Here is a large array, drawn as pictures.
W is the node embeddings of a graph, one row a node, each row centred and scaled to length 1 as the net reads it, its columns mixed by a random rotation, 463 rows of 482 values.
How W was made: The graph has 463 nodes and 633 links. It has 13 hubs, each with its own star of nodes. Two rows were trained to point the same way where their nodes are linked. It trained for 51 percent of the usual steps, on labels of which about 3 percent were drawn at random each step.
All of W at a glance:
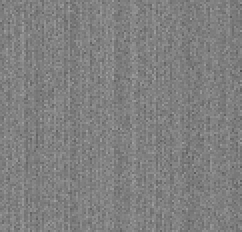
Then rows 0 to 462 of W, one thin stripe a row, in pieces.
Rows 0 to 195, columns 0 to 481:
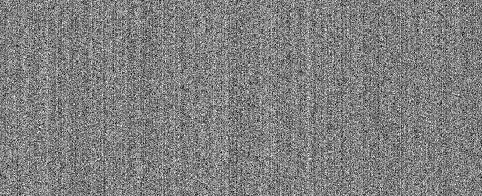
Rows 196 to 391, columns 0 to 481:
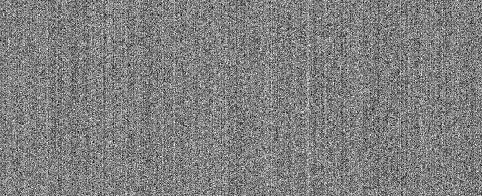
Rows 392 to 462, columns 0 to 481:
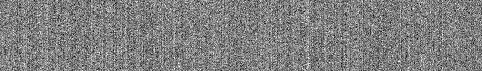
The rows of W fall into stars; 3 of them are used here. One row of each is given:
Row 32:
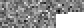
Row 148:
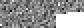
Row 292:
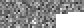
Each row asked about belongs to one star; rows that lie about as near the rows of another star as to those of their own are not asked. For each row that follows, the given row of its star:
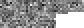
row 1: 292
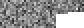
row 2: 32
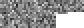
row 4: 148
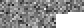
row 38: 292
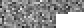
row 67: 32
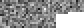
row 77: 292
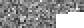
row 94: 32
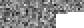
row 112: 292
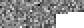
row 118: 32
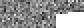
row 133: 148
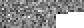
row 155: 32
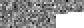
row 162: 148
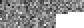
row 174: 292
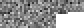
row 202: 148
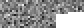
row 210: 148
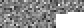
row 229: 148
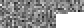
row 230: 148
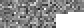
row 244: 292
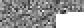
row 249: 148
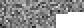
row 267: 32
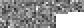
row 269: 148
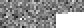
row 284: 32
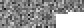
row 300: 148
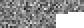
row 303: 292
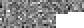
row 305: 32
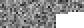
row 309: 32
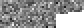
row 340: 148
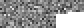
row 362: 148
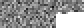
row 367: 292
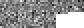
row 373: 32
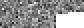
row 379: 32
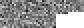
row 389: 292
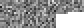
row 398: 292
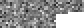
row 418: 292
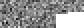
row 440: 148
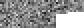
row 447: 148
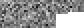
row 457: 32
